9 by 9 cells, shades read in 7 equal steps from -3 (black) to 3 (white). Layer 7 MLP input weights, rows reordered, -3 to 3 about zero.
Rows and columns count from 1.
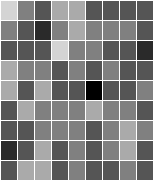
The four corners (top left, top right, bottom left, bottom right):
2 -1 -1 -1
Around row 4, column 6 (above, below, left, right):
0 -3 0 0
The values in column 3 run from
-2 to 1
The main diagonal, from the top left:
2 -1 -1 -1 -1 1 0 1 -1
